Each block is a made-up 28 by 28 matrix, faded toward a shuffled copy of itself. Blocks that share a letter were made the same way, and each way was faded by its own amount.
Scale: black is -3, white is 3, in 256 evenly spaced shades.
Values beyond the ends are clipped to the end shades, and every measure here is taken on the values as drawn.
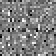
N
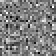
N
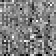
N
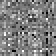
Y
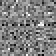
N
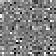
Y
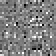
Y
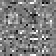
Y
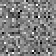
Y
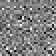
Y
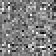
N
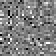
Y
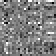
Y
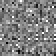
N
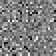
Y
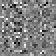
Y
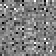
Y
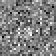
N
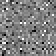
Y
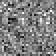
N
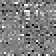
Y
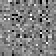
Y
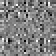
Y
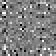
Y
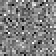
N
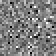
N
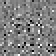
Y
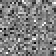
N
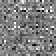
Y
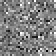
N
